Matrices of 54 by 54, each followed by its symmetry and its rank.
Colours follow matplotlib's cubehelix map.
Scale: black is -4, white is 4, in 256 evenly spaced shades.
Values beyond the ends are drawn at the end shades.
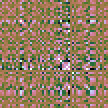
symmetric, rank three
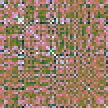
symmetric, rank five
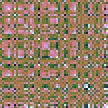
symmetric, rank three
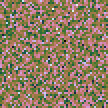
neither, full rank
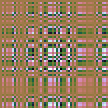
symmetric, rank one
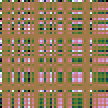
symmetric, rank one
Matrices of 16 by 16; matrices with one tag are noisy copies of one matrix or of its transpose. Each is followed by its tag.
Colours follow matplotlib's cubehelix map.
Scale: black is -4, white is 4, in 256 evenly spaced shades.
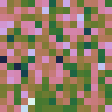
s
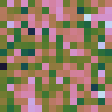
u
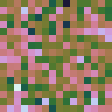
u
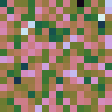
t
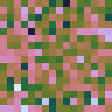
u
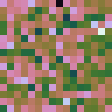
s
